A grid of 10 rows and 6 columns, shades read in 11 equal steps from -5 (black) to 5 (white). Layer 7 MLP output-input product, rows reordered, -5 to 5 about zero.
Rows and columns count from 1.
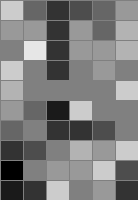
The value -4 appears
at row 6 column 3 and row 10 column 1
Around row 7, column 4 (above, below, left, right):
3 2 -3 -2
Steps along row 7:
up down same up up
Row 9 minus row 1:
-8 1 4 3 4 -3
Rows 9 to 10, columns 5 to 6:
3 -2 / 1 -3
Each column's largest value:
3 4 3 3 3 3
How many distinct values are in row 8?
6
